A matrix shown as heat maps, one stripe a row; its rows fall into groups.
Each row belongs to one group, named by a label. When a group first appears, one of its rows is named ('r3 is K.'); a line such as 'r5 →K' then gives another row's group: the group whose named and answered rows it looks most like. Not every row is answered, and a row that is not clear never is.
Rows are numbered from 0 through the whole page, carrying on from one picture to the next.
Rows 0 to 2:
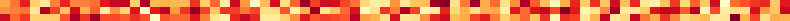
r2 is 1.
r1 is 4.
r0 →1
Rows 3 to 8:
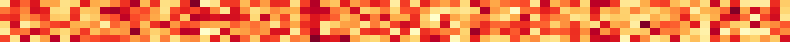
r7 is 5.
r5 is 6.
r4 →6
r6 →4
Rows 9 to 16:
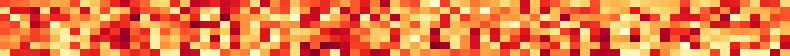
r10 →5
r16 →5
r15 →1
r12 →6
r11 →4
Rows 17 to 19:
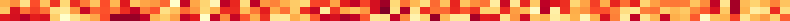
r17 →5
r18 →5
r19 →1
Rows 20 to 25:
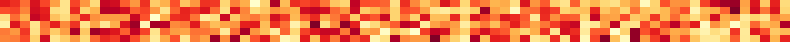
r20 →6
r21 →6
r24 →1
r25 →1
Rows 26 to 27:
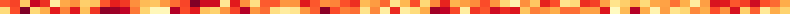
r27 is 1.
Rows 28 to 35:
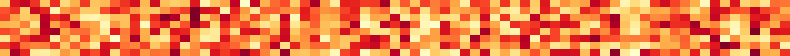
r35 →4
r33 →5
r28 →5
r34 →6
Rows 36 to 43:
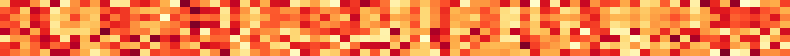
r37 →6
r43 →4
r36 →5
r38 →6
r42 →6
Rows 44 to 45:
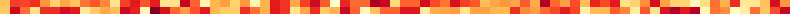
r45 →4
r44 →5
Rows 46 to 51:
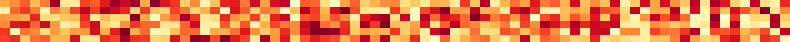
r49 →5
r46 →4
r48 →5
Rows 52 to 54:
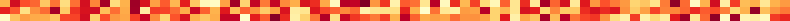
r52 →5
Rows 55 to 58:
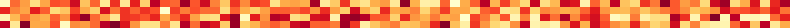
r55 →4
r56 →6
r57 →5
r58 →1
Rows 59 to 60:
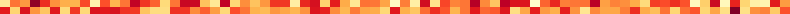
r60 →1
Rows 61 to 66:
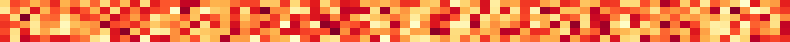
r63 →1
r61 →4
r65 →1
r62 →5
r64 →1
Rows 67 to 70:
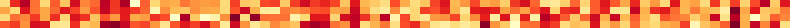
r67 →1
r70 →6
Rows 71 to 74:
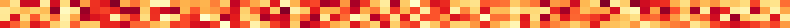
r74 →6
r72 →4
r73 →5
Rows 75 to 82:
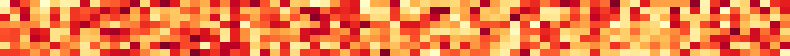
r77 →1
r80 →6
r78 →5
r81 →4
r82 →6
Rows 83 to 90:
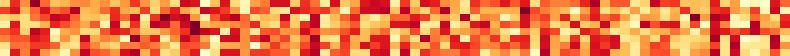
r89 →5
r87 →6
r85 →4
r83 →5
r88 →5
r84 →6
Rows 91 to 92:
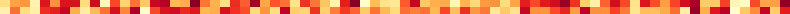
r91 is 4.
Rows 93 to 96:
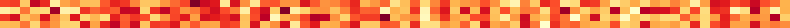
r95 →6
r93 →6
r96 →4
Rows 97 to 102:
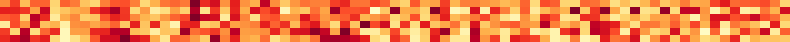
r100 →5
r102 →1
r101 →1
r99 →6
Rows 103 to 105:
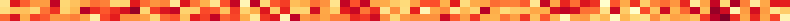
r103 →5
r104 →4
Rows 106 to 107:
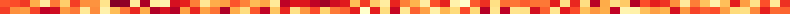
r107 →4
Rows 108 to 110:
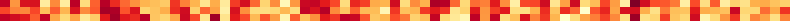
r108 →1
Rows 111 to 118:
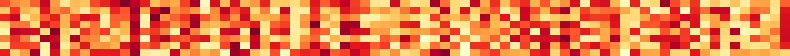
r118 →1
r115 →5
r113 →4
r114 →4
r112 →4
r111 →1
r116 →4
